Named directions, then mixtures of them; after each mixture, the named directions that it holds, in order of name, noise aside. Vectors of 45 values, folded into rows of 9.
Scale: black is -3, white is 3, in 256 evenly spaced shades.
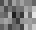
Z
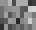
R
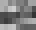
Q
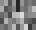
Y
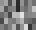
Y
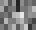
Y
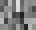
Y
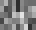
Y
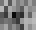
Q, Z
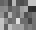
R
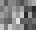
R, Z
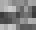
Q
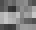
Q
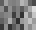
R, Z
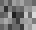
Z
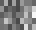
Y, Z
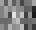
Z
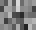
Y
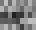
Q, Z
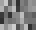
Q, Y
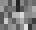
Y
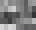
Q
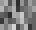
Q, Y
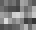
Q, Y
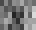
Z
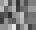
Q, Y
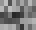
Q, Z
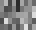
Y, Z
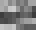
Q
